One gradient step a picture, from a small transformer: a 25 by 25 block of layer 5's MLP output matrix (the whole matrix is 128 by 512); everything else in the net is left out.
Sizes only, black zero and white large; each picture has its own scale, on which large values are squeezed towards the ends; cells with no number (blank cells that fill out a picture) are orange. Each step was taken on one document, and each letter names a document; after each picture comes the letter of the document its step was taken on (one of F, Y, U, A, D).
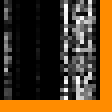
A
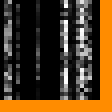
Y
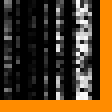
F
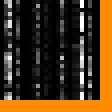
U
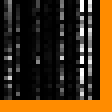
U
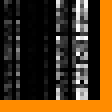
F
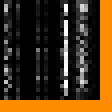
Y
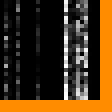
Y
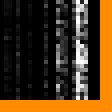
F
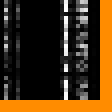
Y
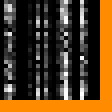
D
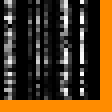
D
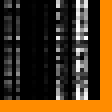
F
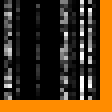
A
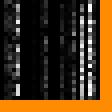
A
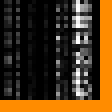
F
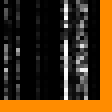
Y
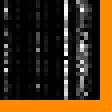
Y
